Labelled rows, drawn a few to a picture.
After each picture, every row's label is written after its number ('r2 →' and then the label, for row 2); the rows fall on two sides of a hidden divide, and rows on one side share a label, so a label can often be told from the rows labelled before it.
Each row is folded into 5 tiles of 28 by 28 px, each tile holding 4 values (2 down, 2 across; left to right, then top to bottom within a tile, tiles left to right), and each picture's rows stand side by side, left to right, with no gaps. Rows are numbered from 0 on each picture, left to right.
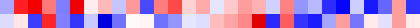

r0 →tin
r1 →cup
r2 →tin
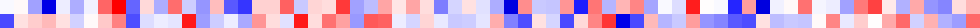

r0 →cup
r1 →tin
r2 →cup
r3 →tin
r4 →tin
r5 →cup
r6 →tin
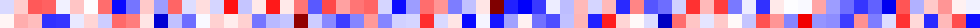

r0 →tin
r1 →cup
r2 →tin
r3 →tin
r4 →tin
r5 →cup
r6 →cup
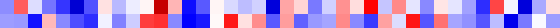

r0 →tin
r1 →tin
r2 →cup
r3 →tin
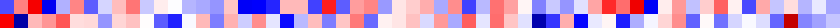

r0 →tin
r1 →tin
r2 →cup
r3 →tin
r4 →tin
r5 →tin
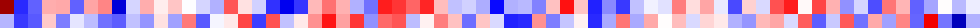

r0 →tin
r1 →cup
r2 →cup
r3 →tin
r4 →cup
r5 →cup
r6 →tin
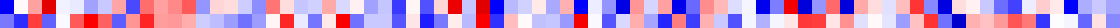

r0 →cup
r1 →tin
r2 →tin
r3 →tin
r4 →tin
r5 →cup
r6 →tin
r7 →tin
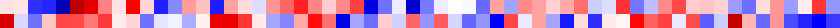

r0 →cup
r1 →cup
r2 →tin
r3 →tin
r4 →cup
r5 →tin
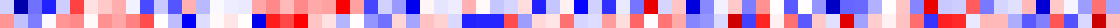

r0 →cup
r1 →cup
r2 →tin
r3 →tin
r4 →cup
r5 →tin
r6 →cup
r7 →cup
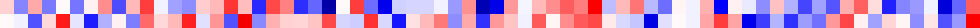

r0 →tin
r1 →cup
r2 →tin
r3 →cup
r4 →tin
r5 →tin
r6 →tin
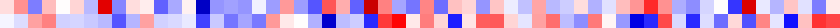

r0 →tin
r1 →tin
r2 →cup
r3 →cup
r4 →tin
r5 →cup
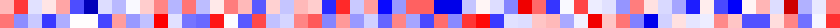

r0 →tin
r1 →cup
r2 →tin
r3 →cup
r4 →tin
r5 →cup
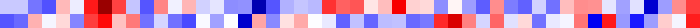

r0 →cup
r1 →tin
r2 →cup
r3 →tin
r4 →tin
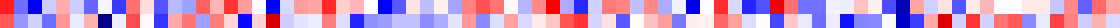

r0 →tin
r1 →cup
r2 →tin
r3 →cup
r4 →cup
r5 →tin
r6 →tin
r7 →cup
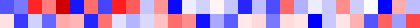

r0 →cup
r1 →tin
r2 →cup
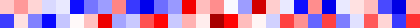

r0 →cup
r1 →cup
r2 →tin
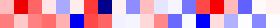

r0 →tin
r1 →tin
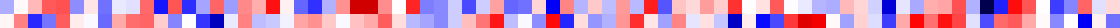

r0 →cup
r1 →tin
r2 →cup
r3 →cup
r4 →cup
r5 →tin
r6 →cup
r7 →tin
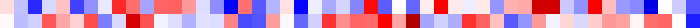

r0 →cup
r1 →tin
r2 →cup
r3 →cup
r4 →tin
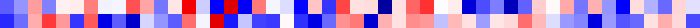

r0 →tin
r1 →cup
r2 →cup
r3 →tin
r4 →tin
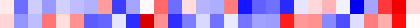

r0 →tin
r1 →tin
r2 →cup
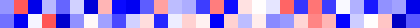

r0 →tin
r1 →tin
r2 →tin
